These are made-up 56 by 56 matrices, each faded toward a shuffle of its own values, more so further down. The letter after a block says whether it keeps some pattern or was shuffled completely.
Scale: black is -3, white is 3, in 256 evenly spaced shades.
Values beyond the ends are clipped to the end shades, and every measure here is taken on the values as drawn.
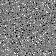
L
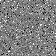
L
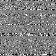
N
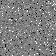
L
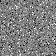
L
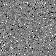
L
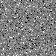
L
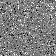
L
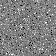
L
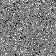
L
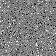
L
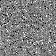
L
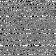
N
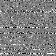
N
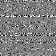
N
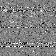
N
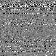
N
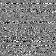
N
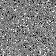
L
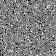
L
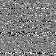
N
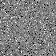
L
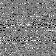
N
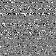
N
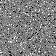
L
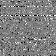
N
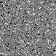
L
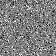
L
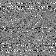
N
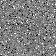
L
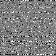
N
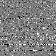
N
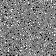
L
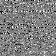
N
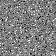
L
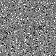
L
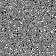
L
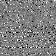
N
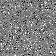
L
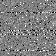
N
